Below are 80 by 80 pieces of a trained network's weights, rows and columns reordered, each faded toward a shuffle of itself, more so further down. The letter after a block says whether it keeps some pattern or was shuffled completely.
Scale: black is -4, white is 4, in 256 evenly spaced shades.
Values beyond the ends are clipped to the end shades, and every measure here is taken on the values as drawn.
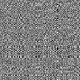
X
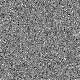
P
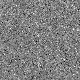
P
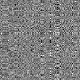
X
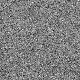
P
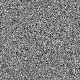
P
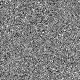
P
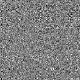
X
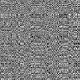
X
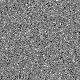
P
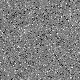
P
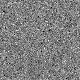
P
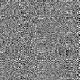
X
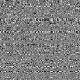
X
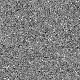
P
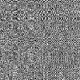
X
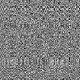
X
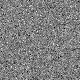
P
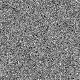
P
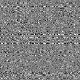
X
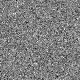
P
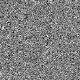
X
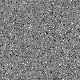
P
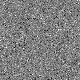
P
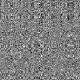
X
